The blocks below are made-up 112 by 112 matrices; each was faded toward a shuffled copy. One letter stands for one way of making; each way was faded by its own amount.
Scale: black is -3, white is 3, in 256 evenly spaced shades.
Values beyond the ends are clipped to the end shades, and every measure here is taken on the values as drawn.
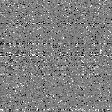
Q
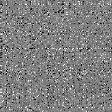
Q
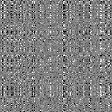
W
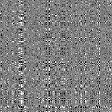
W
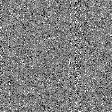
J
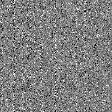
J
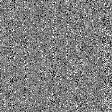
J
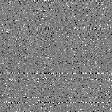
Q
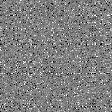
Q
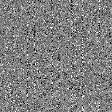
J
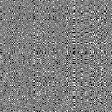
W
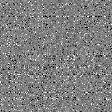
Q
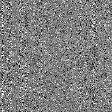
J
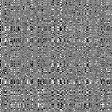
W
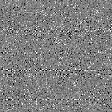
Q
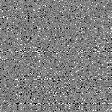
Q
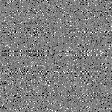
Q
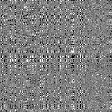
W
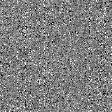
J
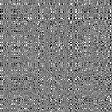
W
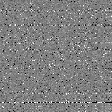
Q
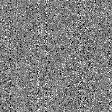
J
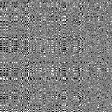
W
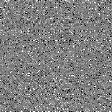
Q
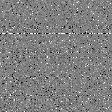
Q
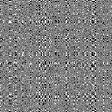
W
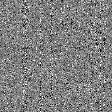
J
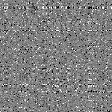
Q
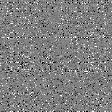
Q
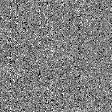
J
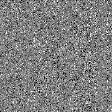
J
